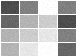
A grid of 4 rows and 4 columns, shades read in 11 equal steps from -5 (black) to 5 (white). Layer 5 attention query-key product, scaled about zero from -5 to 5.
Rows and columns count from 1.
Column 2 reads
0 2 3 4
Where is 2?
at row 2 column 2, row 3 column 1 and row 4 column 1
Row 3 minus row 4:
0 -1 -1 1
